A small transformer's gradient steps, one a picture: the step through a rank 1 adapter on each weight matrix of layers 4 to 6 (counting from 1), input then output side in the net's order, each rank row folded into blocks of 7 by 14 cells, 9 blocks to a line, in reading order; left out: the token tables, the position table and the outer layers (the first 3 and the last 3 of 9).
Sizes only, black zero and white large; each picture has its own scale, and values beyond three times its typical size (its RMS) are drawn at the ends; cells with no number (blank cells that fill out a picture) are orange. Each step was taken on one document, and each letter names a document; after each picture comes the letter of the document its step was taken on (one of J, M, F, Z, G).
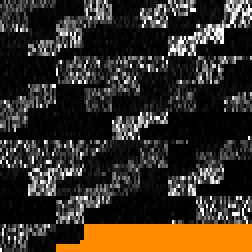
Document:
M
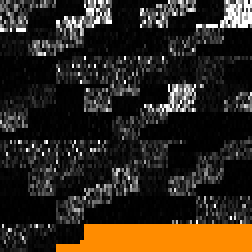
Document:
M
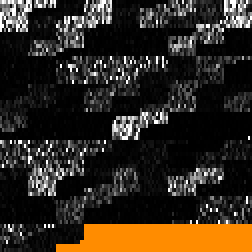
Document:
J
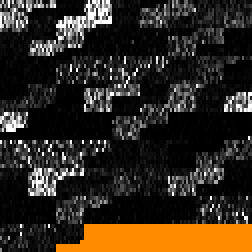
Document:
J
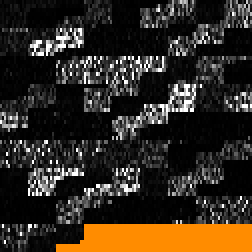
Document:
M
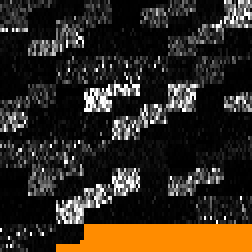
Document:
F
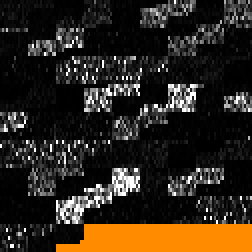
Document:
F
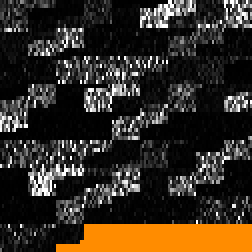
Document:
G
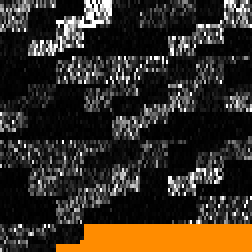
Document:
J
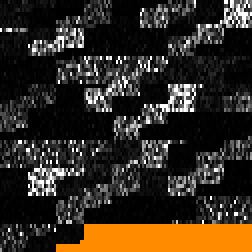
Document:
M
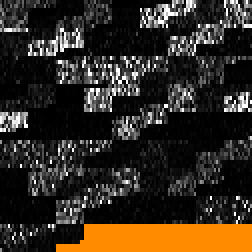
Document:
G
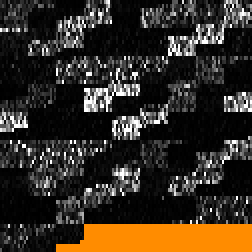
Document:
J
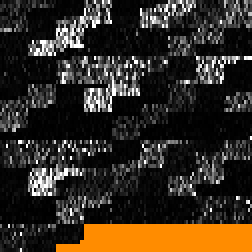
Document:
G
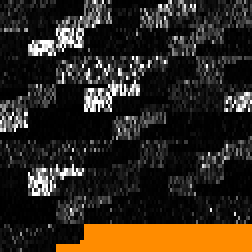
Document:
G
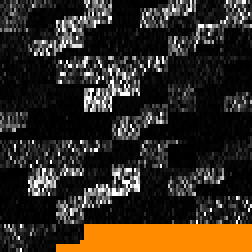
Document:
G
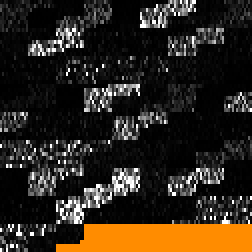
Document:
F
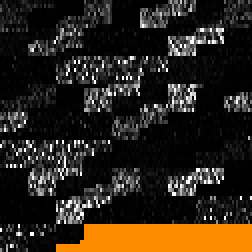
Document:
F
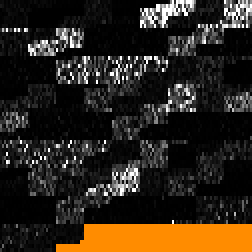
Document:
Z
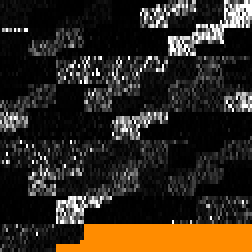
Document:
Z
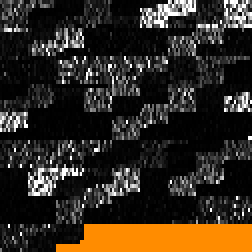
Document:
G
